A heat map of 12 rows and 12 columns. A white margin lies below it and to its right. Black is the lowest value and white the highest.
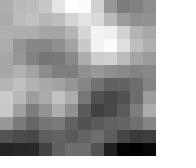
Calmest part: top left. Slope: up to the top. Ninth with the highest average: top middle. Lone odd cells: none. Ninth with the lowest average: bottom right.
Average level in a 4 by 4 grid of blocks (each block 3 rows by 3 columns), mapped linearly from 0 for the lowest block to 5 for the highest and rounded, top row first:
4453
3243
4312
1110
